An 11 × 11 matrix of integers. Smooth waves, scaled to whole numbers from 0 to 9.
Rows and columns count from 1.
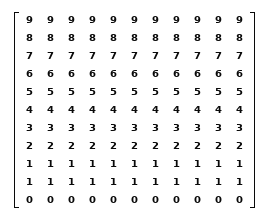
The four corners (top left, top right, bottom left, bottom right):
9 9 0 0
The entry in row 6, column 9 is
4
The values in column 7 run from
0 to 9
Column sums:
46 46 46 46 46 46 46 46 46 46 46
